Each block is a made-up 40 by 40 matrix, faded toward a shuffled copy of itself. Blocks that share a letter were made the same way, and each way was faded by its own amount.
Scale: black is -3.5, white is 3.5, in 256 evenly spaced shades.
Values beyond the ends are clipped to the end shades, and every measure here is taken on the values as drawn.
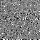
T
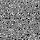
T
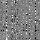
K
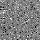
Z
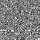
T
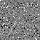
Z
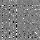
K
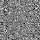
Z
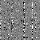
K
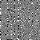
K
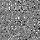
Z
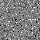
T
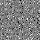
Z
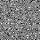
T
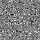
T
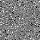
Z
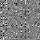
K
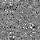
Z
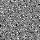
T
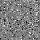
Z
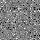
Z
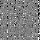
K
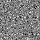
T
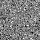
T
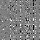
K
